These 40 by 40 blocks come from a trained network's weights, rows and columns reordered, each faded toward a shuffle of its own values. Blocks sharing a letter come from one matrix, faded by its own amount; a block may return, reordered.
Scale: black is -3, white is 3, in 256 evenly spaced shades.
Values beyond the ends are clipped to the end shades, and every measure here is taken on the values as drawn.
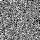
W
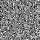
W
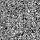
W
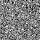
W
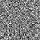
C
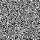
W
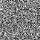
W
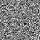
C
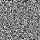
C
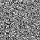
C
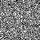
W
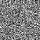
C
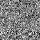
W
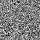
W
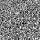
C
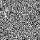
C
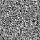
C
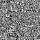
W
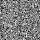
W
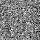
W
